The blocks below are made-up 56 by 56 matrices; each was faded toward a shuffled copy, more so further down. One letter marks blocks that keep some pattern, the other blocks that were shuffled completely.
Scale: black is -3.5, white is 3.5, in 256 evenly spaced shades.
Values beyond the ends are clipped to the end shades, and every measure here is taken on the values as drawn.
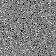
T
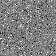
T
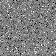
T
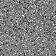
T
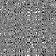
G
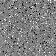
T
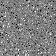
T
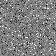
T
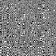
G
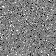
T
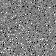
T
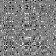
G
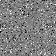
T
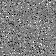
T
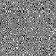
G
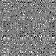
G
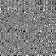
G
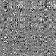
G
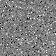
T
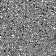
T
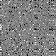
G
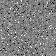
T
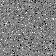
T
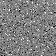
T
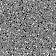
T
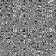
G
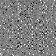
G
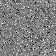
T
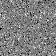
T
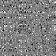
G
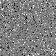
T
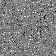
T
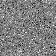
T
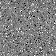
T
